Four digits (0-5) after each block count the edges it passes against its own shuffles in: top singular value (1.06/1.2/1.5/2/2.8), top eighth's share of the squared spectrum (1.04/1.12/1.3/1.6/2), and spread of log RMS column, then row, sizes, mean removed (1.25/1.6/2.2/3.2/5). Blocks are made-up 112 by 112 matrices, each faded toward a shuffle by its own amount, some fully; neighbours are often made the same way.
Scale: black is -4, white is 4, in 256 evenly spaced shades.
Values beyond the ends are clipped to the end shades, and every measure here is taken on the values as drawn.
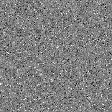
3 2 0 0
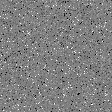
0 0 0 0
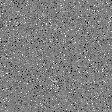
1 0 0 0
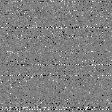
3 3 2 3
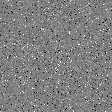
0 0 0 0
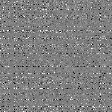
2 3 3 4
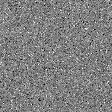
1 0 0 0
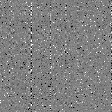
4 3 2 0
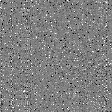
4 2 2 0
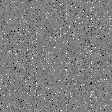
3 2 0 0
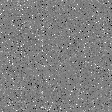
2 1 0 0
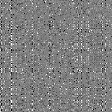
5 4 3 2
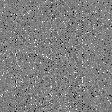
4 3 1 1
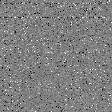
4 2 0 1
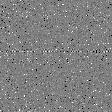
3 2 0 1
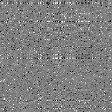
5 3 2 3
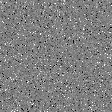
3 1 0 0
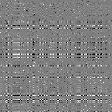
5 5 3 4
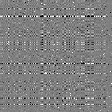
5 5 3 4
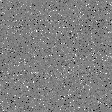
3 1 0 0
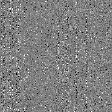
1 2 3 0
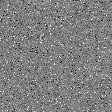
0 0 0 0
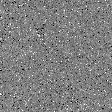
0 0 1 0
